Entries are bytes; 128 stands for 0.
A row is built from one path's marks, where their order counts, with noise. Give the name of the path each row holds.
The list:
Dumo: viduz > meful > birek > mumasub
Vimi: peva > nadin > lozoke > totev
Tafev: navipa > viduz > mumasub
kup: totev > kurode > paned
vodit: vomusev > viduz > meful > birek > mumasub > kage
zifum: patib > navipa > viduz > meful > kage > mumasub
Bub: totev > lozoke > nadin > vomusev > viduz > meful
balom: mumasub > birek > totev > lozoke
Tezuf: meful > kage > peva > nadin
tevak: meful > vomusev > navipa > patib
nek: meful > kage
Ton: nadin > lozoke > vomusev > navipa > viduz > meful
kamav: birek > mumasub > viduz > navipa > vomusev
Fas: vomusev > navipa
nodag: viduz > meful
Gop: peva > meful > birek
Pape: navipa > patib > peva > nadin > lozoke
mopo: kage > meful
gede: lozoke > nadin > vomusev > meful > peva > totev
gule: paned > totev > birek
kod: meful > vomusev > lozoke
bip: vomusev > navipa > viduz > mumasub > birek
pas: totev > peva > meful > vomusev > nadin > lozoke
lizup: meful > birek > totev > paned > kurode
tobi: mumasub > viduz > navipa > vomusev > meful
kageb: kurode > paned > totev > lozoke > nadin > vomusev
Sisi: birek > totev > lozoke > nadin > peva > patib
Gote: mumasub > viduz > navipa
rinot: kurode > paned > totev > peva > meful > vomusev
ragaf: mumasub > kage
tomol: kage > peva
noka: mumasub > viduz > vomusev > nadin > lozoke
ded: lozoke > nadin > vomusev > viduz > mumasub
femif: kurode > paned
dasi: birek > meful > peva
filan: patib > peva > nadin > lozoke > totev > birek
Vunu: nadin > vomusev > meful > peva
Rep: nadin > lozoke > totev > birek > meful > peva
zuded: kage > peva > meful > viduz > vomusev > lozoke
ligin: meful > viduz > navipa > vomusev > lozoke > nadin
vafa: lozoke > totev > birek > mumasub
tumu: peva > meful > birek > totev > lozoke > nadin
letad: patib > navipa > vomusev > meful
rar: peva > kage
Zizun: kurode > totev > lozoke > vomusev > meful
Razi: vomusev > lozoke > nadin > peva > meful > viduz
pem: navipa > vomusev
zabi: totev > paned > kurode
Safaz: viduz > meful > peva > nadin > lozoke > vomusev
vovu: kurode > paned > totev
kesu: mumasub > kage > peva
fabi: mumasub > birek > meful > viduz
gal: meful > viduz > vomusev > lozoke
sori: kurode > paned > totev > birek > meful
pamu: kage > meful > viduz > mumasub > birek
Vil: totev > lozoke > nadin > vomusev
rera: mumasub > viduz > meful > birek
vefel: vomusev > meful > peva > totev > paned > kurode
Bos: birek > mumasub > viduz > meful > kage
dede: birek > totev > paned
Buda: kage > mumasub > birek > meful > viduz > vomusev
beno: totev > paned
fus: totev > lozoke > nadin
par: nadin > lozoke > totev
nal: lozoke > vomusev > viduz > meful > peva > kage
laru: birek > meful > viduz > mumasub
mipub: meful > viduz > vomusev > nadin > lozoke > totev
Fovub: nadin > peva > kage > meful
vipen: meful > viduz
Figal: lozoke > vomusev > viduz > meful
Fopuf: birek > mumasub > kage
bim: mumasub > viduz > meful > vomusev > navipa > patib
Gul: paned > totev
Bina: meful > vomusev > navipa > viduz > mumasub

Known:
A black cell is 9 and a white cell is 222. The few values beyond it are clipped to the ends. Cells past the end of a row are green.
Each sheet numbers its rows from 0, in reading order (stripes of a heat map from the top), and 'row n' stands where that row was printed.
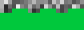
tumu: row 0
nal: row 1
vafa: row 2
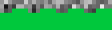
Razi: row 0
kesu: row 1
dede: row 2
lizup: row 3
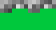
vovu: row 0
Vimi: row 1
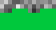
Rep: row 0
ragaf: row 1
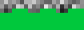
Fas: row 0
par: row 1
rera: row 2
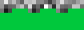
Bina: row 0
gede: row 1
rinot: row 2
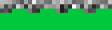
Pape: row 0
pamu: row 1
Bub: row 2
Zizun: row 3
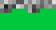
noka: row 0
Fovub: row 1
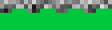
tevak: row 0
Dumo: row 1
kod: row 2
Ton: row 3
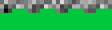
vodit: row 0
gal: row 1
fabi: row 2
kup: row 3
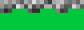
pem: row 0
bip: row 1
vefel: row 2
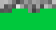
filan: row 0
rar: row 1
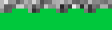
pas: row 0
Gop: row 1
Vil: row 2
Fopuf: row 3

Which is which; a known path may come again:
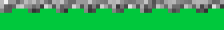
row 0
pas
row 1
pem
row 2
sori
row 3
nodag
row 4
fus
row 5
dasi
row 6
beno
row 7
Pape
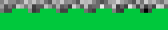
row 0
vipen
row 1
Tafev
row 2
Figal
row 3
lizup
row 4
Safaz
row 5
bim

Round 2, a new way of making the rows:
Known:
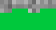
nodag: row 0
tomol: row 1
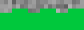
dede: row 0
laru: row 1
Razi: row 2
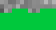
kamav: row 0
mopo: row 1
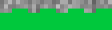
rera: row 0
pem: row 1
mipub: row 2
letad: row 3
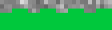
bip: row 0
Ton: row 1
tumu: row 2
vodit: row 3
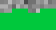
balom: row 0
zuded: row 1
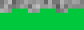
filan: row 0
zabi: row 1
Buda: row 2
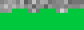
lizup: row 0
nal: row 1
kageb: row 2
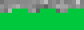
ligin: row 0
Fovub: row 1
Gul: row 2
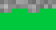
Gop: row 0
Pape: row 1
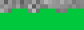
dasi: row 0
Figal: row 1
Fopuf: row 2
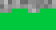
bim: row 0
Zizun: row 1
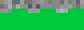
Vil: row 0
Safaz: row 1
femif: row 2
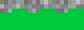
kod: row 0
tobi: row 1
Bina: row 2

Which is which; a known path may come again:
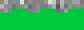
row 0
vafa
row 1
bip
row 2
Buda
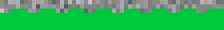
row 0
kesu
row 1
fabi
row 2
Dumo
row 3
Bos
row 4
fus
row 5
laru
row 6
Pape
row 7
ragaf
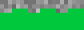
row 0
noka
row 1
zuded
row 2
rar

